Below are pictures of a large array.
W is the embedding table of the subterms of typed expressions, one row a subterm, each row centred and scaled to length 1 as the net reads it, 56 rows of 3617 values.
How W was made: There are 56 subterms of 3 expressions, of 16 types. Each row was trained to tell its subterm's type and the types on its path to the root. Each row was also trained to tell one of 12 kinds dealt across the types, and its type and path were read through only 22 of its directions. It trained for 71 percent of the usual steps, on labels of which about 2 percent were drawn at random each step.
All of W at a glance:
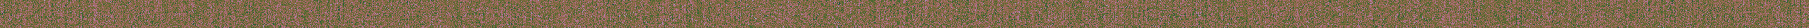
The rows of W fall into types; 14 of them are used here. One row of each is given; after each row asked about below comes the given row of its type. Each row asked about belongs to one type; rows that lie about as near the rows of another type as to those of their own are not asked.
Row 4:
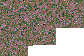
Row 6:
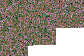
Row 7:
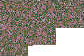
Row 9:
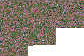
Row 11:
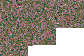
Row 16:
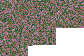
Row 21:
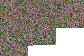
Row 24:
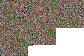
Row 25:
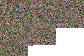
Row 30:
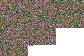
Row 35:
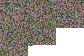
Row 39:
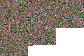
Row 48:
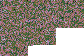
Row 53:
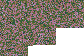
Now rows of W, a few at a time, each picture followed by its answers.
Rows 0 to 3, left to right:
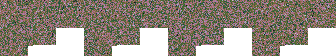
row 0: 6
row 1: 30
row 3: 21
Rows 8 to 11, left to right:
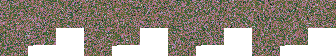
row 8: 39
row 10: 6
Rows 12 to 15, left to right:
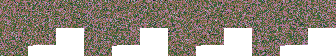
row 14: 16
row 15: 25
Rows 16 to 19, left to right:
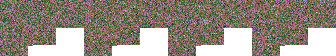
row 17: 24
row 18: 9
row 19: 6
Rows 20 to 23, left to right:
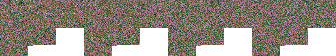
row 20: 6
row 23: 7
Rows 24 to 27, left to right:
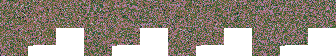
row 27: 30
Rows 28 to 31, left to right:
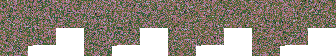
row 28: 11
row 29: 30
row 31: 30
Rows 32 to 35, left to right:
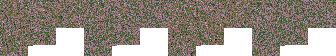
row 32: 39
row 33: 25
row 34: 9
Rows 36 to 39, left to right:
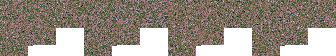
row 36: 39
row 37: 16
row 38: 39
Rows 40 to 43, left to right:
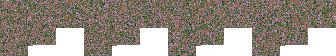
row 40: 24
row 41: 25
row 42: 21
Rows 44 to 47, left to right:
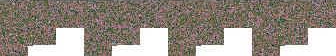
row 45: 25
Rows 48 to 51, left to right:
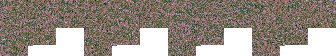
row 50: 24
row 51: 11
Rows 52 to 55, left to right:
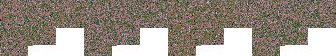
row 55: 53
